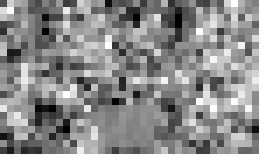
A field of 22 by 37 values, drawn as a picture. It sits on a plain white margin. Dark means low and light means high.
An odd patch, calmer than its surroundings, sits in the bottom middle. Neither half mirrors the other. The bottom middle is the smoothest part.
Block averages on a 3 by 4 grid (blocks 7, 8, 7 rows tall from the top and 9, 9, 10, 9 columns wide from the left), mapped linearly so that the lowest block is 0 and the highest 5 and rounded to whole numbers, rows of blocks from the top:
1 3 0 4
2 2 2 5
0 3 2 3
